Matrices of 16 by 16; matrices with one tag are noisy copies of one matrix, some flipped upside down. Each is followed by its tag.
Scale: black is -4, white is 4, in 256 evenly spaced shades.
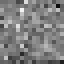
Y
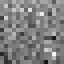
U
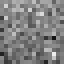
U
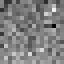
U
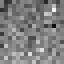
U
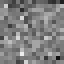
Y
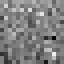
U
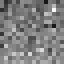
U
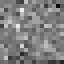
Y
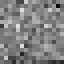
Y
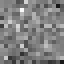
Y
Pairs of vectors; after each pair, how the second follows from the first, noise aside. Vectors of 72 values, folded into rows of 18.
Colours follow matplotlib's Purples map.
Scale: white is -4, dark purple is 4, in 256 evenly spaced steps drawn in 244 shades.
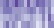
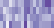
shuffled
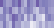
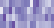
shuffled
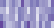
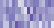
shuffled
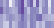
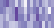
shuffled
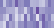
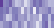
shuffled
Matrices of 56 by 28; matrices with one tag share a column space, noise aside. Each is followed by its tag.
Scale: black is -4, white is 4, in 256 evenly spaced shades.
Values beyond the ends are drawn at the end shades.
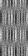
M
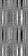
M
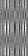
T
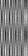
M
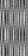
M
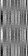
M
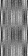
M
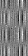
M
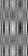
T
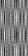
M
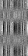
T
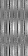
T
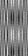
M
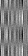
M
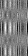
T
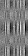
T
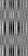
T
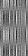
M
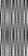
M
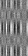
T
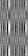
T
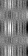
T
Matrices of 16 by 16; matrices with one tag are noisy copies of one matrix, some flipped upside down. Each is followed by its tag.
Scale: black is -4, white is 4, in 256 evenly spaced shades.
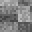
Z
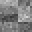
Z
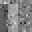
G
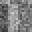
G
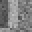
G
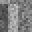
G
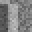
G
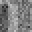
G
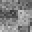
Z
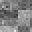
Z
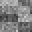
Z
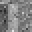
G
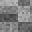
Z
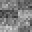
Z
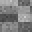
Z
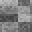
Z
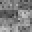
Z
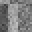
G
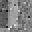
G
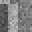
G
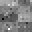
Z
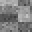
Z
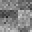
Z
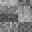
Z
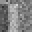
G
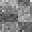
Z
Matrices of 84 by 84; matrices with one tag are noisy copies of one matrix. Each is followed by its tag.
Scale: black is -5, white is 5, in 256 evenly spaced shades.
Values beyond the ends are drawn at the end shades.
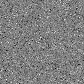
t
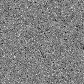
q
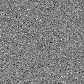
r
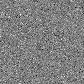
r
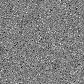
t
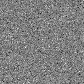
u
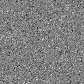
u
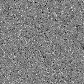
q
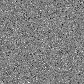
u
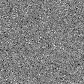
t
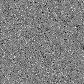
q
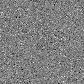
r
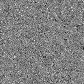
q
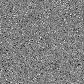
t
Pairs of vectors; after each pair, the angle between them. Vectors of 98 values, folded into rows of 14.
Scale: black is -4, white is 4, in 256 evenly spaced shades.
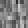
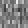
partly opposed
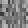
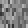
partly aligned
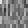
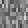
partly aligned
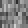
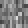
partly aligned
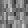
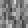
nearly opposite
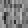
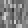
nearly opposite
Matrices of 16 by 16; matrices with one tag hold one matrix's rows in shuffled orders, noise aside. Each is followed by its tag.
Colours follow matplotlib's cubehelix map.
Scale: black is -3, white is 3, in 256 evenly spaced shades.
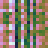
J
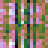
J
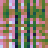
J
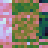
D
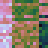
D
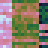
D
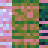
D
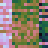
D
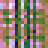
J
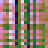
J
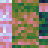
D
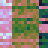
D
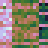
D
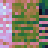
D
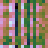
J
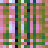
J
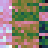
D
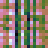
J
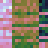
D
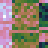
D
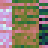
D
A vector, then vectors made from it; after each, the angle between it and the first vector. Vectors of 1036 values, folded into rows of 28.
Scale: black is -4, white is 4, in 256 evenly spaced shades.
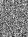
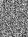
nearly parallel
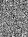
nearly opposite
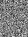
nearly opposite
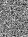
partly opposed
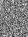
nearly parallel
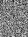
nearly opposite
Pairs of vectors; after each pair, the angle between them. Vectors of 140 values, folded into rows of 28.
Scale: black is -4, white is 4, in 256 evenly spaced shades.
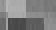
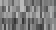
partly aligned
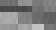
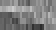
nearly opposite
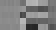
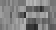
nearly parallel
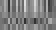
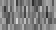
partly opposed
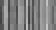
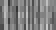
nearly parallel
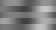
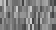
orthogonal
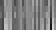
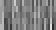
nearly opposite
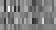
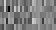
nearly opposite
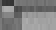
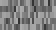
orthogonal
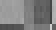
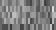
partly aligned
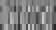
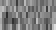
partly opposed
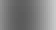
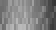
nearly opposite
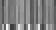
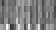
nearly parallel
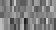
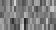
nearly parallel
